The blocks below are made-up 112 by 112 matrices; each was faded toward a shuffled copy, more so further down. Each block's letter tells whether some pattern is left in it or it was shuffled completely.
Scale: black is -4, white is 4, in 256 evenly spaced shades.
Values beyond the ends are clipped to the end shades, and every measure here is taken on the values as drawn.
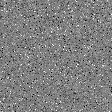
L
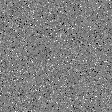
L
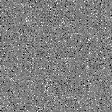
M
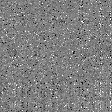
M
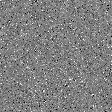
L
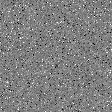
L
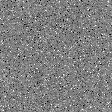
L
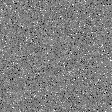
L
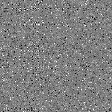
M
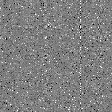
M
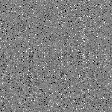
M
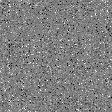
M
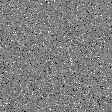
L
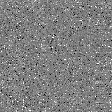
M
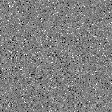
M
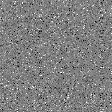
M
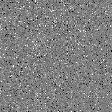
M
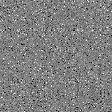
M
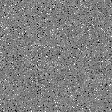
M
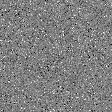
L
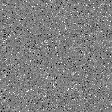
M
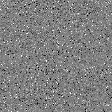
M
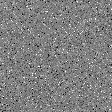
L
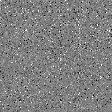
M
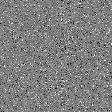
M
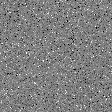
L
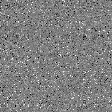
M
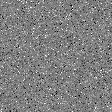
L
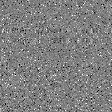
M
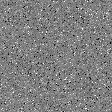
L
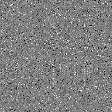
M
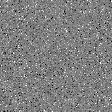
M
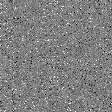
M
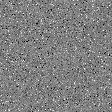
L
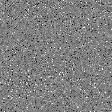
M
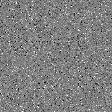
M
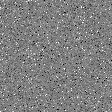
L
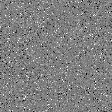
M
